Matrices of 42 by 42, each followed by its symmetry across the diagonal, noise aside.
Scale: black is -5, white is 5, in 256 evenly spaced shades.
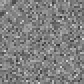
symmetric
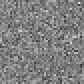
neither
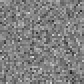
neither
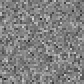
neither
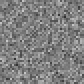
symmetric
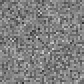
symmetric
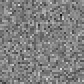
neither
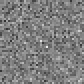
symmetric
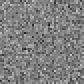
symmetric
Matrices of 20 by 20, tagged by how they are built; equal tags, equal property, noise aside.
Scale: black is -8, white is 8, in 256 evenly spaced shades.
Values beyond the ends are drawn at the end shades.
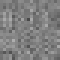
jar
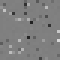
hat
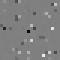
hat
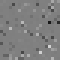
hat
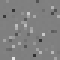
hat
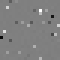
hat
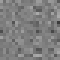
jar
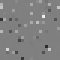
hat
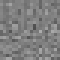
jar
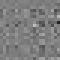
jar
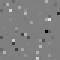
hat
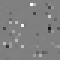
hat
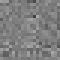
jar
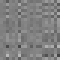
jar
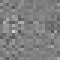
jar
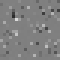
hat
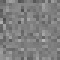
jar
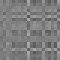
jar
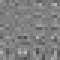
jar
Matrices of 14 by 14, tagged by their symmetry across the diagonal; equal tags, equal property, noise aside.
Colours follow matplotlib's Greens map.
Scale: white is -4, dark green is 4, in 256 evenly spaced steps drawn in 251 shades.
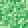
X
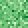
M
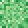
X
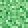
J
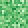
M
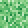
M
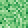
M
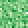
J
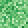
X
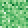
J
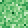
X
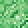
X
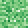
M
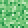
J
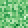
J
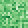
J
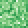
X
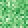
M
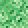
X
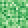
J
